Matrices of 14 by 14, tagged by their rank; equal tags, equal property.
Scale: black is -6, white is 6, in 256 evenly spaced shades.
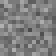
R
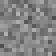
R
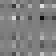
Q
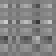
Q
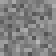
R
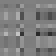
Q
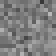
R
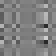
Q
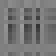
Q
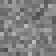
R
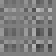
Q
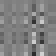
Q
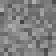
R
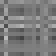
Q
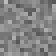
R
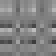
Q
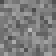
R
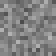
R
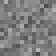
R
